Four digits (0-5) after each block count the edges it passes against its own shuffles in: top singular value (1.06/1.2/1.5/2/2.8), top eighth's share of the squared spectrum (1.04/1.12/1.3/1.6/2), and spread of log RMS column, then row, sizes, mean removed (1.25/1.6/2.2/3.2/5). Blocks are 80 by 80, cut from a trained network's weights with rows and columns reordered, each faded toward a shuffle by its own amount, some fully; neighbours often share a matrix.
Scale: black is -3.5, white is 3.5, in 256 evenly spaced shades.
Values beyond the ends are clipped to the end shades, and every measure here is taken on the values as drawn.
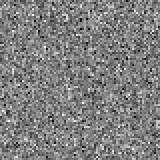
0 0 0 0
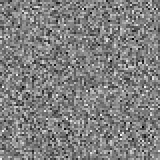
2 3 0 1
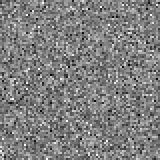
1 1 0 0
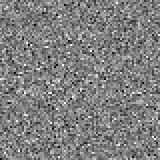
2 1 0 0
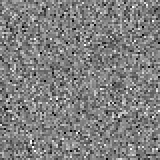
0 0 0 0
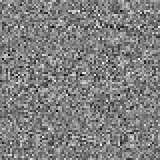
3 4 1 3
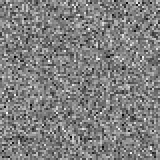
0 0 0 0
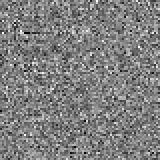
3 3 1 2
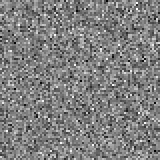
0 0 0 0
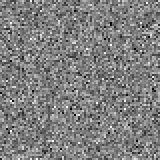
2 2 1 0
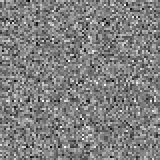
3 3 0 2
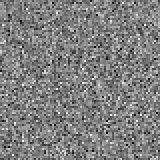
1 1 0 0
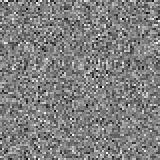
3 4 2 2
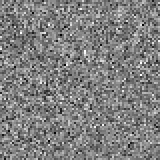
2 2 0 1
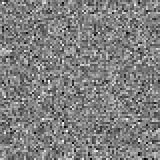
3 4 1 2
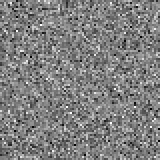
0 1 0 0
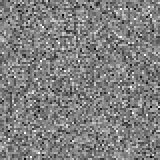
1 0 0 0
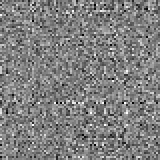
3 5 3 2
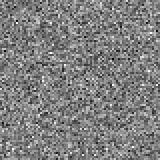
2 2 0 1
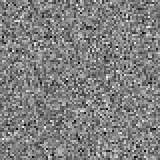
2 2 0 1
